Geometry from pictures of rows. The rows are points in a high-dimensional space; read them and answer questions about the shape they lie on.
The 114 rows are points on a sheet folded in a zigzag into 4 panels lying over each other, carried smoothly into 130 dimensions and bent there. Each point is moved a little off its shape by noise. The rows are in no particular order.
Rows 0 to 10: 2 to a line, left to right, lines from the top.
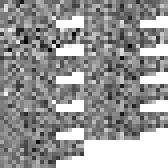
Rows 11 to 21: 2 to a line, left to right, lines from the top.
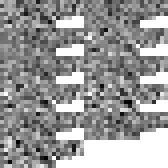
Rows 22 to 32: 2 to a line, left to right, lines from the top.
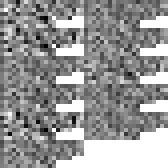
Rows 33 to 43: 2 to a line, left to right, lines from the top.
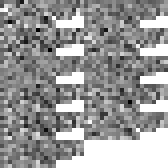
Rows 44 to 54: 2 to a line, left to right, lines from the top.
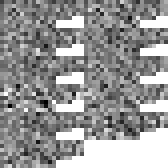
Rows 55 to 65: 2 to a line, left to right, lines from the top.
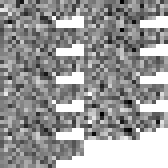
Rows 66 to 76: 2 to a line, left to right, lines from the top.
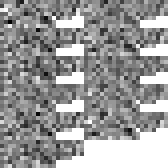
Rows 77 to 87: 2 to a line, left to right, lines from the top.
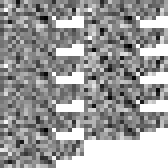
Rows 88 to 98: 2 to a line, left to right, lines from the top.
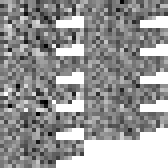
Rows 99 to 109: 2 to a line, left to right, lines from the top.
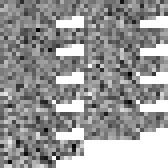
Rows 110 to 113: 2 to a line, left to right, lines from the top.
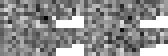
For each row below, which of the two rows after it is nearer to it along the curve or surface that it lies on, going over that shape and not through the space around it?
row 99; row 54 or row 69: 69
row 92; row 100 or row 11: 11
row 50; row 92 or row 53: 53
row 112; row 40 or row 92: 40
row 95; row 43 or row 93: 43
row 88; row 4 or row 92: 4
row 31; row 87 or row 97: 97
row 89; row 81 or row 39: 39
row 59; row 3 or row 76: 76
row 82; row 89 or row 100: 100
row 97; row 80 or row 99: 80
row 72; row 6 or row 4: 4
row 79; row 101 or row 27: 27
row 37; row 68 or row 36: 36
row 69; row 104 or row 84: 84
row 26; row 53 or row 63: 63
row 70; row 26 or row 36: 26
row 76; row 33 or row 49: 49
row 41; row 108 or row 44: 44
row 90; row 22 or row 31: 22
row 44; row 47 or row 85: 85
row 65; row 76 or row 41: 76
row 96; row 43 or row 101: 101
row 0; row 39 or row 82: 82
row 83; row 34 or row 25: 25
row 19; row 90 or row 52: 52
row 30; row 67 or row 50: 50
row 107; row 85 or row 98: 85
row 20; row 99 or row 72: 72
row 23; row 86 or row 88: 86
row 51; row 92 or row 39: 92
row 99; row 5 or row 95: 5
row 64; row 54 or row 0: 54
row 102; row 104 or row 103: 104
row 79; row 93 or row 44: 93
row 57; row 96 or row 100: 100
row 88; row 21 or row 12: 21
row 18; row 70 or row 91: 70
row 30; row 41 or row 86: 41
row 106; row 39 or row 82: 39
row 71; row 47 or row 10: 10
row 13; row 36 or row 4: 4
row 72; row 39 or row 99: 39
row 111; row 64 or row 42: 64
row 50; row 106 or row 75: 106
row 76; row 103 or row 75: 75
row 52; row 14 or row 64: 64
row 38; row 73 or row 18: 73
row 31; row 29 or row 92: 29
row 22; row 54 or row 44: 44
